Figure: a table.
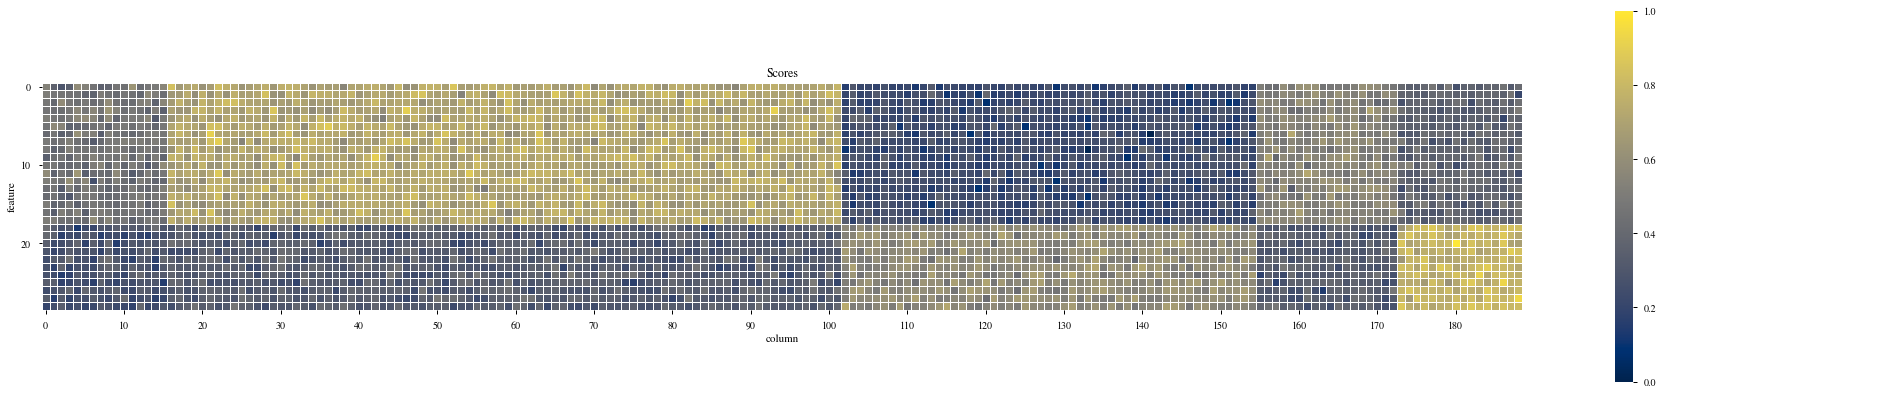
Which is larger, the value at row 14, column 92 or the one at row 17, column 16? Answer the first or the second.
the second
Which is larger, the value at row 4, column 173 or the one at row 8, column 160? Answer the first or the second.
the second
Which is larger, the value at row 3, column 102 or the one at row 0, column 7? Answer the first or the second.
the second
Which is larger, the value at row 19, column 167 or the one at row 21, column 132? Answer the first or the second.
the second
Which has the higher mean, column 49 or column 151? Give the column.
49
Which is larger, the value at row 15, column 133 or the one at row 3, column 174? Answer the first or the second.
the second
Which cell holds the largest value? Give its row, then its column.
20, 180
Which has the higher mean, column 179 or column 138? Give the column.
179
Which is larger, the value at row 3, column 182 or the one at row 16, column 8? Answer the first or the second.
the second
